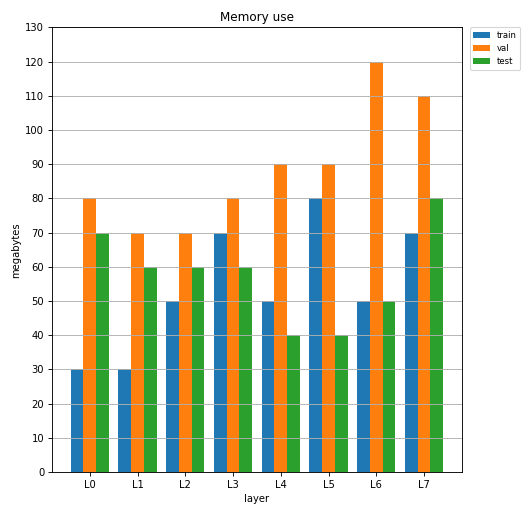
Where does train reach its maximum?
L5
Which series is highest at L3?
val
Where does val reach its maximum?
L6
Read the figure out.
Title: Memory use
x-axis: layer, ticks L0 L1 L2 L3 L4 L5 L6 L7
y-axis: megabytes, ticks 0 10 20 30 40 50 60 70 80 90 100 110 120 130
Legend: train, val, test
Values:
train: 30 30 50 70 50 80 50 70
val: 80 70 70 80 90 90 120 110
test: 70 60 60 60 40 40 50 80
